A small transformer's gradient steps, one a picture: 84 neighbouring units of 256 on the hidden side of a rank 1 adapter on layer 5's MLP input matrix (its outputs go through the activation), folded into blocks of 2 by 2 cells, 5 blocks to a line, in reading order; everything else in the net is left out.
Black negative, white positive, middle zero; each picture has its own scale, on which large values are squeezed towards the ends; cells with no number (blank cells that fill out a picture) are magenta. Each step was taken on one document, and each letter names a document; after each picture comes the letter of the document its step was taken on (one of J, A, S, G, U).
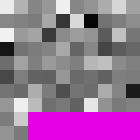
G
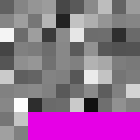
G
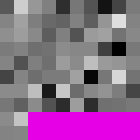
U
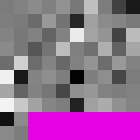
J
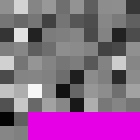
J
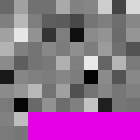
U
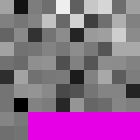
U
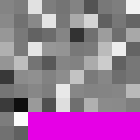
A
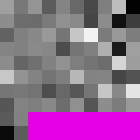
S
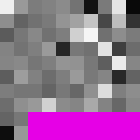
S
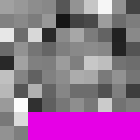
G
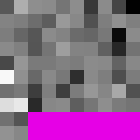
J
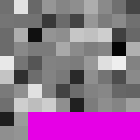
J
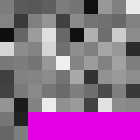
U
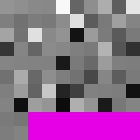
U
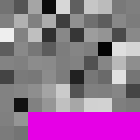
U
